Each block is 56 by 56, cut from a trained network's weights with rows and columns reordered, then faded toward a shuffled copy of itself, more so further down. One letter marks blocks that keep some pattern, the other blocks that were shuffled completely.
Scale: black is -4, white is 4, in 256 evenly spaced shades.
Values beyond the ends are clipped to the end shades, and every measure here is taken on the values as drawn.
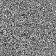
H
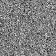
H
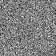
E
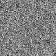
H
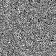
E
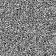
E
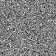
E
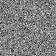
E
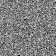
E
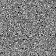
H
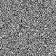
H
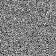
H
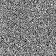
E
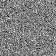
E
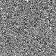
H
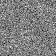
E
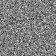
E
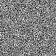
E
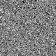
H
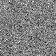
E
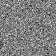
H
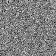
E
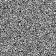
E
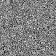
H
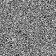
E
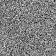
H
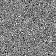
E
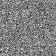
E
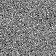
E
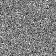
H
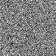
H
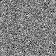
H
